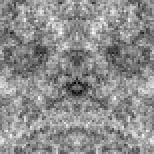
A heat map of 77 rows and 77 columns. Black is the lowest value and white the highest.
Grain: blotchy. Ninth with the lowest average: centre. Stripes: none. Histogram: bell-shaped. Odd rows or columns: none. Mirror symmetry: left to right. Slope: none. Seam: none.
